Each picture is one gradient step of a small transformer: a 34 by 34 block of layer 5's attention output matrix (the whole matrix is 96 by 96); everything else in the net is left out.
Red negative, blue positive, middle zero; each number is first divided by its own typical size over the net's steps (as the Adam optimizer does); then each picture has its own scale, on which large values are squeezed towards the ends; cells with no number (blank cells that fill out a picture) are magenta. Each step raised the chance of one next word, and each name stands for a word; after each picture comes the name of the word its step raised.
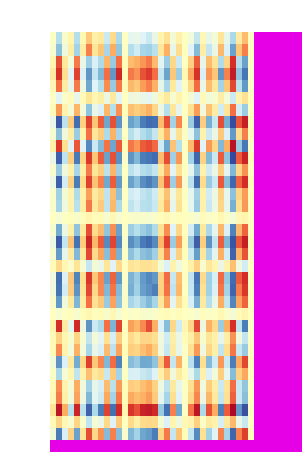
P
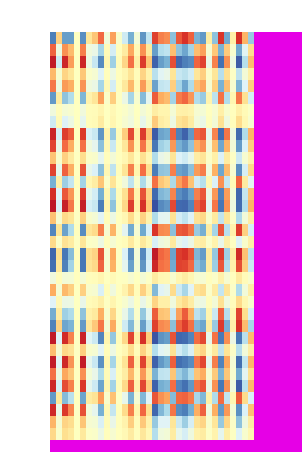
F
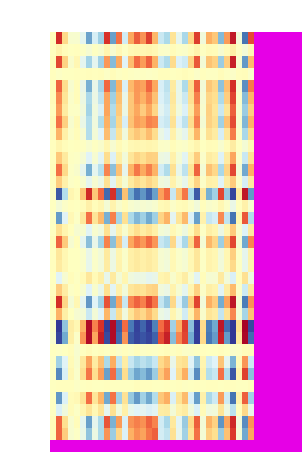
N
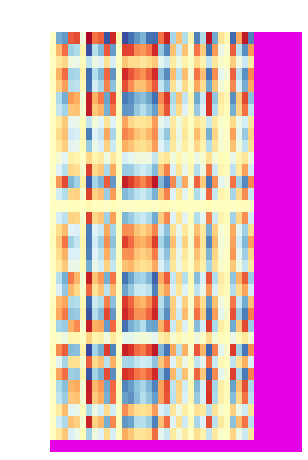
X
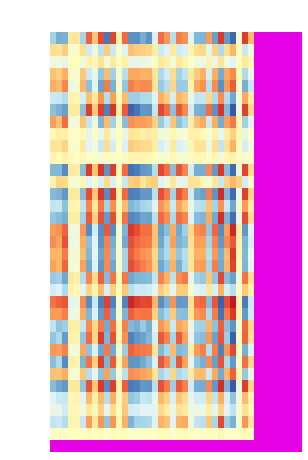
X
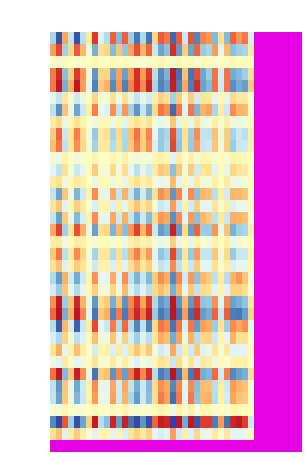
X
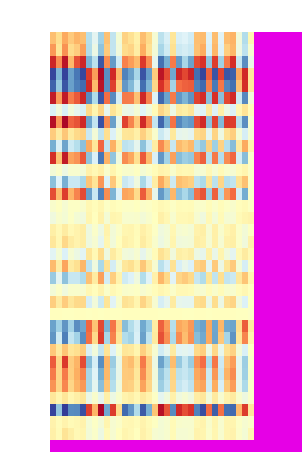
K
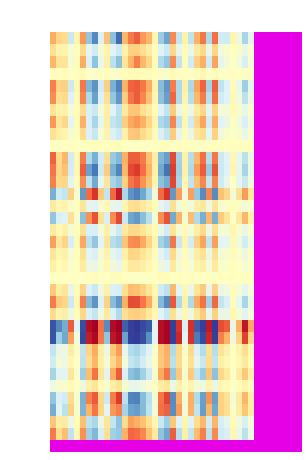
N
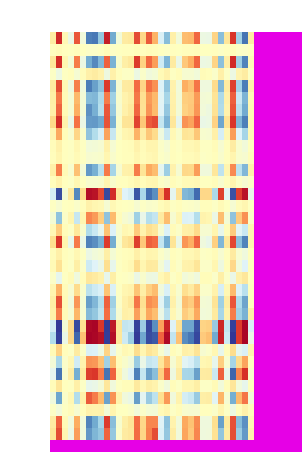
N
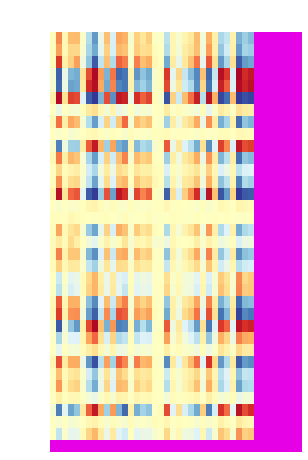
K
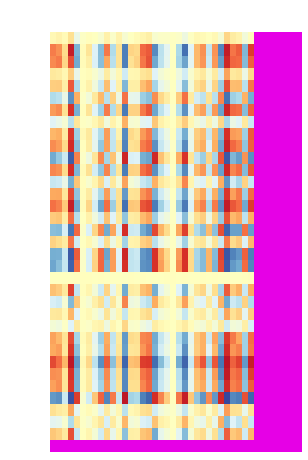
F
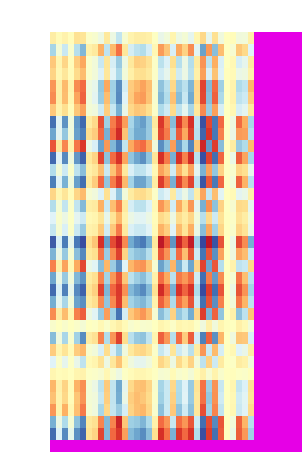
P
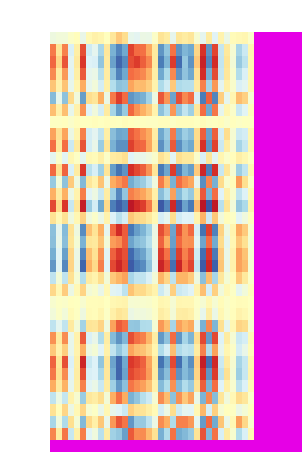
F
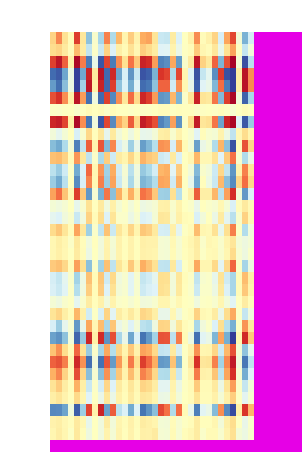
K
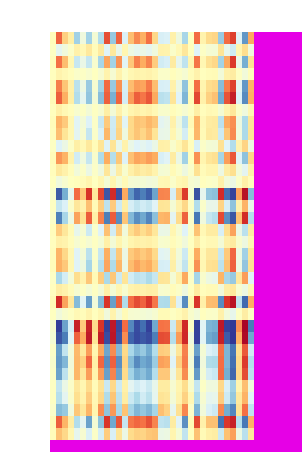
N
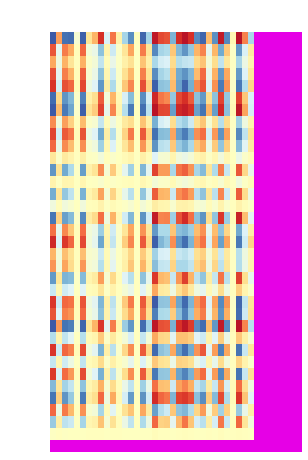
X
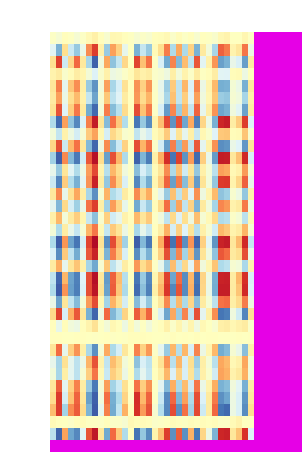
P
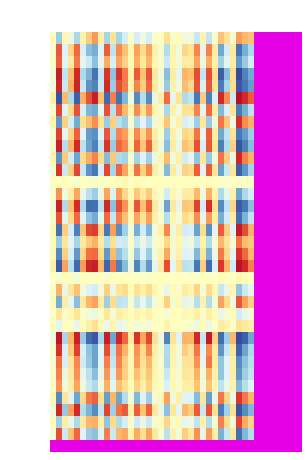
F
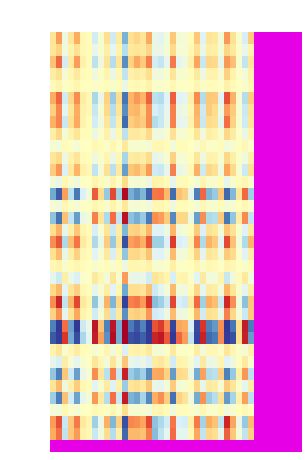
N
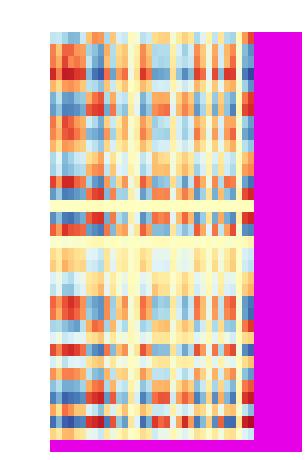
X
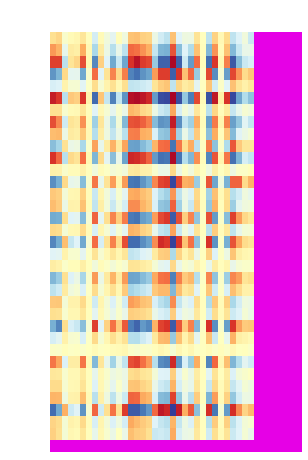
K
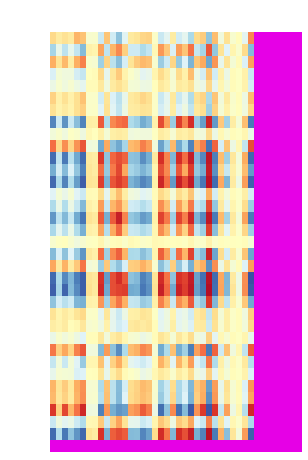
P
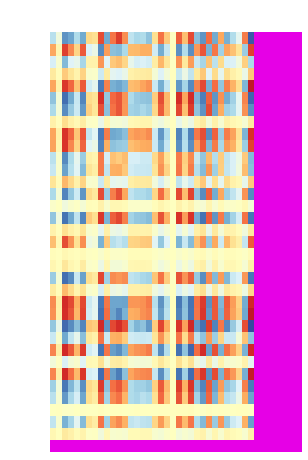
X
